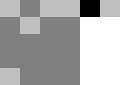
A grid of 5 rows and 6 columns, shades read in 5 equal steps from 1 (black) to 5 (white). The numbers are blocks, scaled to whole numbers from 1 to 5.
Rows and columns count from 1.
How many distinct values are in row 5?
3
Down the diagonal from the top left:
4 4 3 3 5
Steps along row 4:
same same same up same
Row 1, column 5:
1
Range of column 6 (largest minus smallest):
1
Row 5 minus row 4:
1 0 0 0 0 0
